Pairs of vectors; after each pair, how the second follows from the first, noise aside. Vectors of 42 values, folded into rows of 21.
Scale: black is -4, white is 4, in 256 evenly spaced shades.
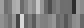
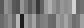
negated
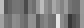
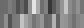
shuffled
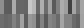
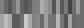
shuffled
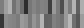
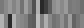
shuffled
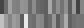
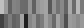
negated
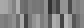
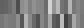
negated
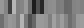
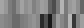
reversed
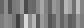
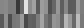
wrapped around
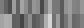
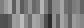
negated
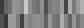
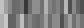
negated
